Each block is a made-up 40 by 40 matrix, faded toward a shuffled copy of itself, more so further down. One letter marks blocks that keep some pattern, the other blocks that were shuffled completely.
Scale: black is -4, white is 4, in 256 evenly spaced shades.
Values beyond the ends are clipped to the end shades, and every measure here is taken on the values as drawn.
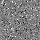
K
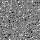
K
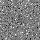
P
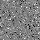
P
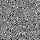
P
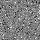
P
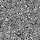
P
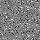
P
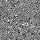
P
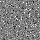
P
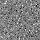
K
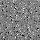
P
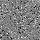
K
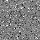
P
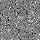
P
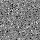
P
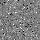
K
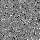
K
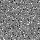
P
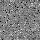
P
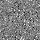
P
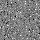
K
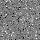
K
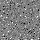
P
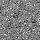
K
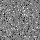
P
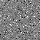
P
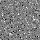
P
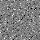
P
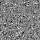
K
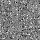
P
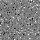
P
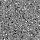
K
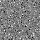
P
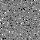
P
